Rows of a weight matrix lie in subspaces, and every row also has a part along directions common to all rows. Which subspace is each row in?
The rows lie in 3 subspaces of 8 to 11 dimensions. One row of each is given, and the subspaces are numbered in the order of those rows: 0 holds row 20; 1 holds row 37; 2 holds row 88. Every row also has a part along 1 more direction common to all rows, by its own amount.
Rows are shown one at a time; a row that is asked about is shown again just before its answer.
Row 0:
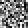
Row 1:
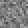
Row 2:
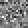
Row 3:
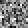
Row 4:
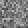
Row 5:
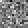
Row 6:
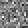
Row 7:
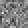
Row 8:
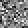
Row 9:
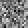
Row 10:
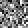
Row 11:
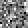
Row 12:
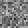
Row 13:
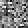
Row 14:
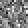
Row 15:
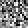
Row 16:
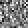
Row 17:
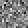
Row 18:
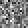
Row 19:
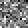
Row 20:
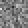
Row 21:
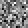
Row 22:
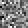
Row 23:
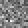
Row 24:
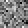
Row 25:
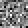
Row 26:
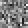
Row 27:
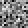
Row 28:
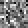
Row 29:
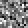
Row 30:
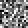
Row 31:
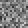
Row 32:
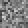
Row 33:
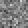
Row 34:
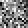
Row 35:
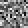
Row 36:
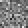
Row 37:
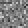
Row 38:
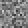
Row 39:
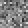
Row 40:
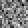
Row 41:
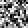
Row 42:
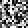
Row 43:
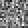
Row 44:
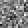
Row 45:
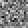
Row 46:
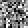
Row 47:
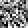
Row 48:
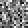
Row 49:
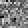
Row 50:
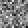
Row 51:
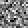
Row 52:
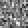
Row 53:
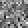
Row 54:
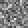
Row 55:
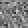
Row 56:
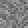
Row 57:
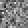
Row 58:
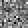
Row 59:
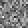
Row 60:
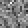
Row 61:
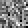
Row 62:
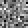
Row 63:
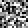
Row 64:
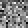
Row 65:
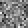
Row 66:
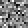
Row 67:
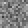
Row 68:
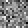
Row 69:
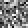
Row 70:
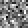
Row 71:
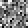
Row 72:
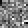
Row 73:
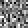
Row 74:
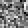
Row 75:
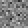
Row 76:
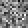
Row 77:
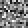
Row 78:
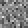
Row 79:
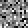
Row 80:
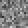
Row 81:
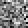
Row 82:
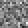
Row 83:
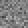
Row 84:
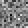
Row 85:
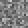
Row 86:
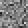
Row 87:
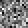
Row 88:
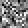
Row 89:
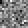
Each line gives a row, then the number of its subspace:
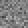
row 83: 1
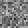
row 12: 1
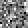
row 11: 1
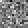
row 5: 1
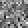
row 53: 2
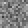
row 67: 2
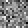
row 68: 2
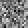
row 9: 2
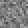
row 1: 2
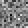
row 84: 0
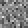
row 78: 0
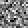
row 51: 1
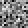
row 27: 0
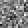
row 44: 1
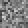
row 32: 2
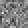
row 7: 2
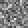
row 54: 1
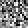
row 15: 0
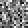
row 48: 1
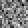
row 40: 0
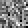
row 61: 1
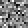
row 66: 0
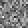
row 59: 2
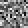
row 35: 2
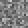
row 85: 1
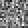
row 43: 1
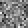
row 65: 2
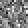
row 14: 0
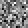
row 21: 1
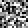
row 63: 0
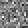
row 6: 1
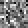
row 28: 2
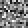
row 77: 2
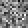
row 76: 2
